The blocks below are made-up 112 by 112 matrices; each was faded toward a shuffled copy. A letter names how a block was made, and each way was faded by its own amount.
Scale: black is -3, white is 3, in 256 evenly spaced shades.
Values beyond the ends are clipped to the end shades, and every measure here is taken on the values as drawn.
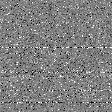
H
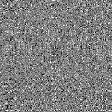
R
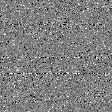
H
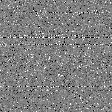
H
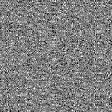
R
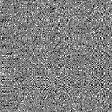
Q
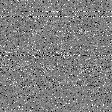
H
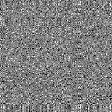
Q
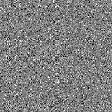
R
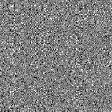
R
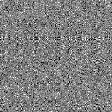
R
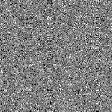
R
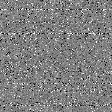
H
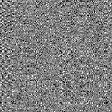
Q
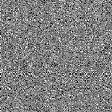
R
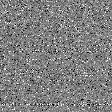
H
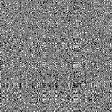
Q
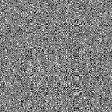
Q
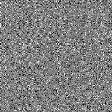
R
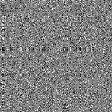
Q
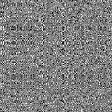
Q
